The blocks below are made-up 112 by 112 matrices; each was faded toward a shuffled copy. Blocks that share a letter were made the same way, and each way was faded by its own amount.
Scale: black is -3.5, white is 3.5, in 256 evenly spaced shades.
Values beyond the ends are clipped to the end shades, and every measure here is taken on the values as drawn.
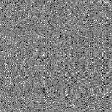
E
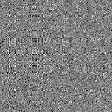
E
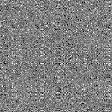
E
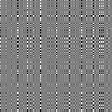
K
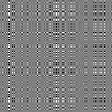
K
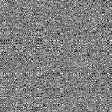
E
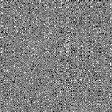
E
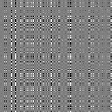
K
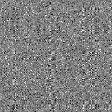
E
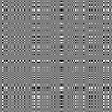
K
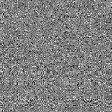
E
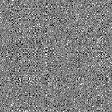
E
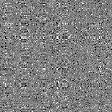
E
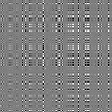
K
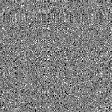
E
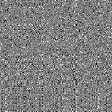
E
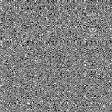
E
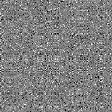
E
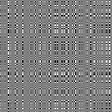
K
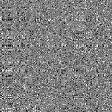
E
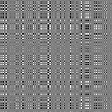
K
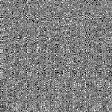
E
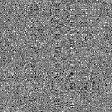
E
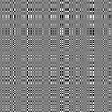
K
